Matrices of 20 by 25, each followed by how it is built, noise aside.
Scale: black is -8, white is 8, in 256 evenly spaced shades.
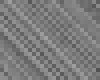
Toeplitz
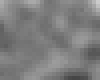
smooth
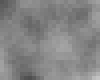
smooth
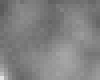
smooth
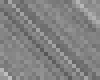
Toeplitz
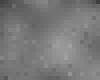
smooth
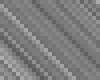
Toeplitz
